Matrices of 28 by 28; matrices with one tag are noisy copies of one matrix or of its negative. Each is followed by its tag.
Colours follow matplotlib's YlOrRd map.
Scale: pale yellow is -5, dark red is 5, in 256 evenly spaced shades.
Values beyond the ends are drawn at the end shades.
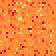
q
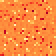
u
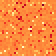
q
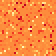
q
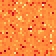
q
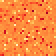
u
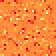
u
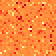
q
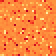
u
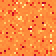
q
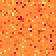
q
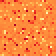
u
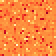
u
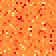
q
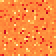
u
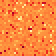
q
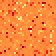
q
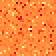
q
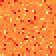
u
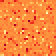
u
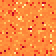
q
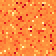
q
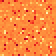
u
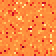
q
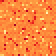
u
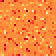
u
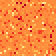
q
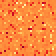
q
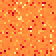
q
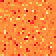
u
